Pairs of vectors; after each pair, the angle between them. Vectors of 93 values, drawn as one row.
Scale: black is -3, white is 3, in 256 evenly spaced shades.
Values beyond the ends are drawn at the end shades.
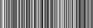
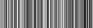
partly aligned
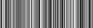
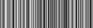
orthogonal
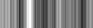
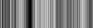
nearly opposite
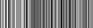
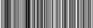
orthogonal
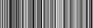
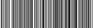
partly opposed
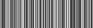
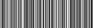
nearly parallel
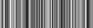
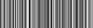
partly opposed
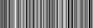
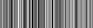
orthogonal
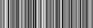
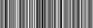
nearly opposite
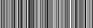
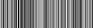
partly aligned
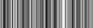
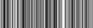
nearly parallel
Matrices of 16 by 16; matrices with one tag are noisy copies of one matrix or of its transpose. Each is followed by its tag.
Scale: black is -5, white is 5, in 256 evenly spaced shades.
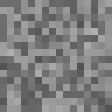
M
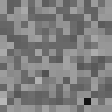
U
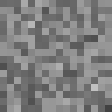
M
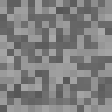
U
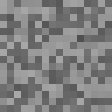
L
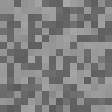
L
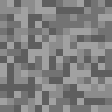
L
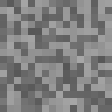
M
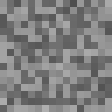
U
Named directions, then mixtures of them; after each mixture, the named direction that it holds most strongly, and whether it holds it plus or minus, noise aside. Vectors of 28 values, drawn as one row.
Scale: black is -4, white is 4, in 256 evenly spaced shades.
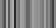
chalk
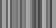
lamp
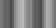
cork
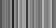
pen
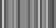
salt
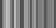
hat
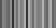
pen, plus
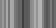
cork, minus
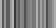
hat, minus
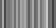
salt, plus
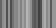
lamp, plus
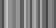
hat, plus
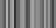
chalk, plus
